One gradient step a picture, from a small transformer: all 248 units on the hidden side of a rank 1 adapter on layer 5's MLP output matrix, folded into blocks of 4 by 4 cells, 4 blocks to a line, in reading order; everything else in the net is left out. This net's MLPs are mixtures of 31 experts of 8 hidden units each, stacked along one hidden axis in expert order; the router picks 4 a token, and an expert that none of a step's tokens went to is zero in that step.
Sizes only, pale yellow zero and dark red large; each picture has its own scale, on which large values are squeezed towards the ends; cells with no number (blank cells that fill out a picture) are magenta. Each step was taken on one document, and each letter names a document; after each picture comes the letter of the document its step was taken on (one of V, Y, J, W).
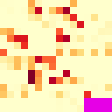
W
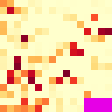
W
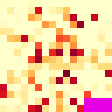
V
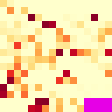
V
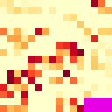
W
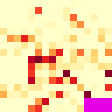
V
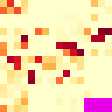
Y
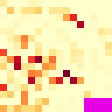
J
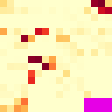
Y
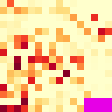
W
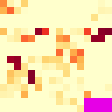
Y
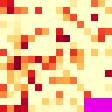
W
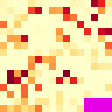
J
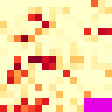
J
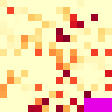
V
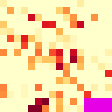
V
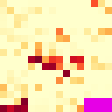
J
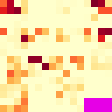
Y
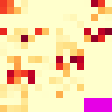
Y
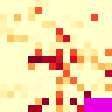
V
